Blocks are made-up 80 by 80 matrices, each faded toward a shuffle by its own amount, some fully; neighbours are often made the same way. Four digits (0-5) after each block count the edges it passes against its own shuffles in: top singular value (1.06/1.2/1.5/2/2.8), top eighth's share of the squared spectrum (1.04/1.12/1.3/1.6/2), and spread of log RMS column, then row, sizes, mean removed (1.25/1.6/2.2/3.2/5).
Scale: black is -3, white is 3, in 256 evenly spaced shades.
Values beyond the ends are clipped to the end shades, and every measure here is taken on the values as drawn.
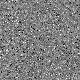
0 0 0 0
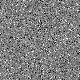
0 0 0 0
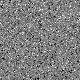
0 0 0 0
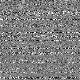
2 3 0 4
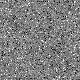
0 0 0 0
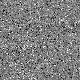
0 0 0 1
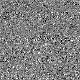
1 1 0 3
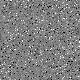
1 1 0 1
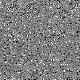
2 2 1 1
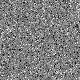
0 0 0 0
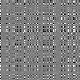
5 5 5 4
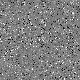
2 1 0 0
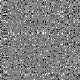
4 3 2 2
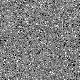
2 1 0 0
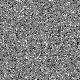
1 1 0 0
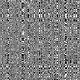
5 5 4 3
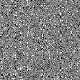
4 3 2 1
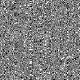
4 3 2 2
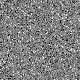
2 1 0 0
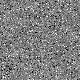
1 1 0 0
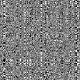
4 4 3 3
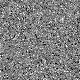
2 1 0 0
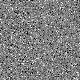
2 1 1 0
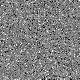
1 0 0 0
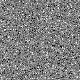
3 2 0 1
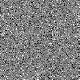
3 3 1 1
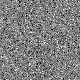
2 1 0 0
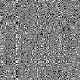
4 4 3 2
